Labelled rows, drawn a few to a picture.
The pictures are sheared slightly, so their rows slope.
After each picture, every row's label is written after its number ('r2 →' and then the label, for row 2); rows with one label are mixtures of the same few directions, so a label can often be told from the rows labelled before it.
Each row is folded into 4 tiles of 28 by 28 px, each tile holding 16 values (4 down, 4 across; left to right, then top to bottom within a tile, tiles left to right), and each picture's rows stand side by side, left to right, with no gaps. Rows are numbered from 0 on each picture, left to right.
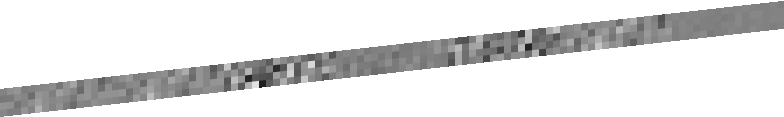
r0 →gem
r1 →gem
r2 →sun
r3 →gem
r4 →gem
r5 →gem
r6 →sun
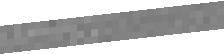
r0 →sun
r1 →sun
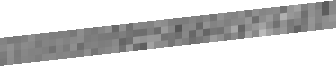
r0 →gem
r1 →sun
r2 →gem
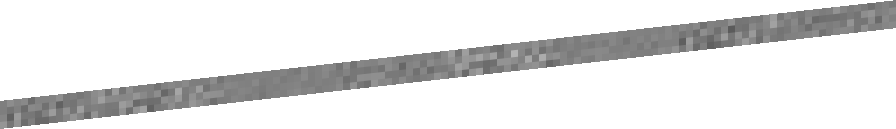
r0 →gem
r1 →sun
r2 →gem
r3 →sun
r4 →sun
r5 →sun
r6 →gem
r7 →sun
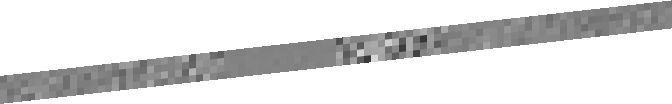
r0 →sun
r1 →gem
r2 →gem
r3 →sun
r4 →gem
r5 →sun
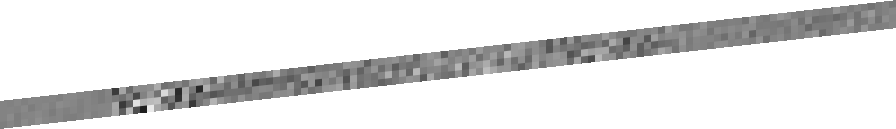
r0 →gem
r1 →sun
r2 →sun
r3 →gem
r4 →gem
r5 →sun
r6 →gem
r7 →sun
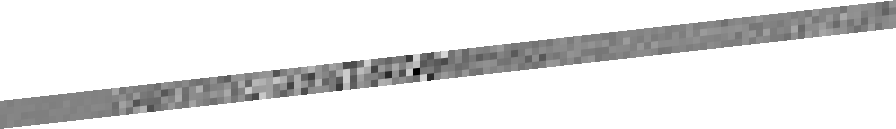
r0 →sun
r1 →sun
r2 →sun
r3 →gem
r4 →sun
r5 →sun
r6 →sun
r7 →gem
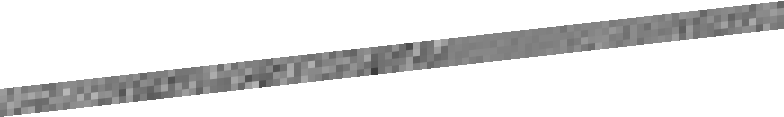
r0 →sun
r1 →gem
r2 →sun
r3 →gem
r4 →sun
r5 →sun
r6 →gem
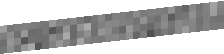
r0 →sun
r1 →gem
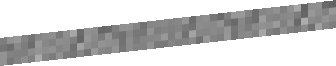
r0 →gem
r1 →gem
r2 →gem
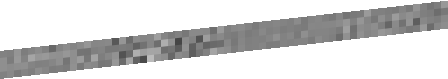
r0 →sun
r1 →sun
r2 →gem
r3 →gem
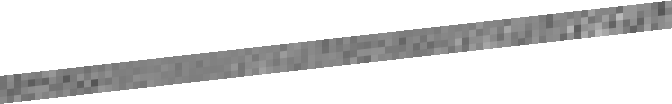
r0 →sun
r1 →sun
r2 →gem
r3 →sun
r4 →gem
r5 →gem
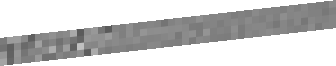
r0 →gem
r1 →sun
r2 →gem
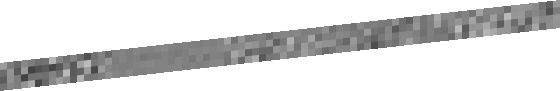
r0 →sun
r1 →sun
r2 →sun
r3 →gem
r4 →gem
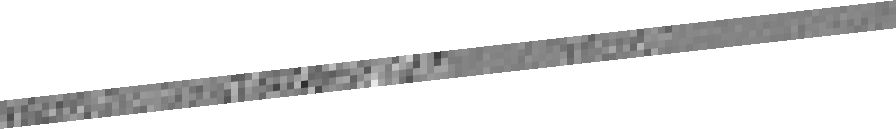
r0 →gem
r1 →sun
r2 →gem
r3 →gem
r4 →gem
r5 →gem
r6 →sun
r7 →gem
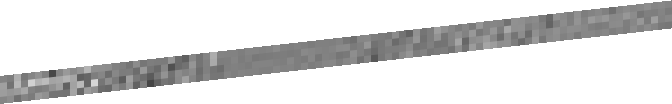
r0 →sun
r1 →gem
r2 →sun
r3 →gem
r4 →gem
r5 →sun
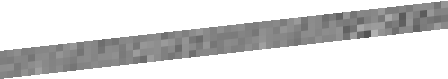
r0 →gem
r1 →sun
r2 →gem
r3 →sun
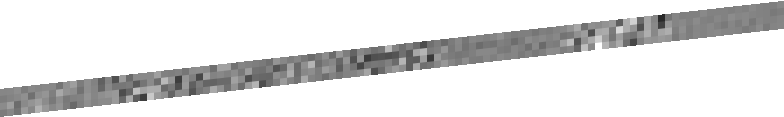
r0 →gem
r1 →sun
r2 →sun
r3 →sun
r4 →sun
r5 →gem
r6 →gem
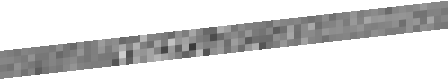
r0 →gem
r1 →gem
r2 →sun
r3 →sun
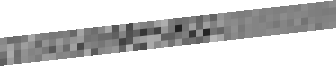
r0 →gem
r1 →sun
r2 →gem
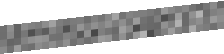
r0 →sun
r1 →sun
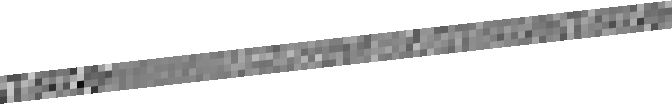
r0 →gem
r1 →gem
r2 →sun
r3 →gem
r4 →gem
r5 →gem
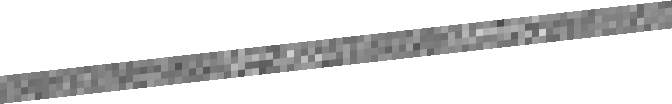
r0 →sun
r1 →sun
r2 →sun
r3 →gem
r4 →sun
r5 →gem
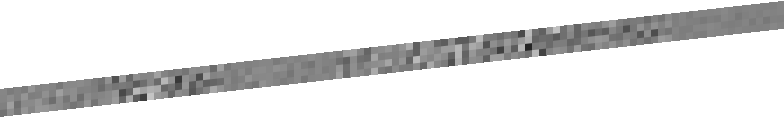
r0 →gem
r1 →sun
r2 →sun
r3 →gem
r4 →gem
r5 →sun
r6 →sun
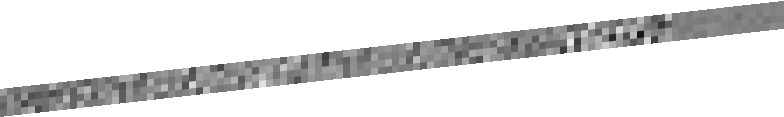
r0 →sun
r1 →gem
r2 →gem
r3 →gem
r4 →sun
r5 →gem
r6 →sun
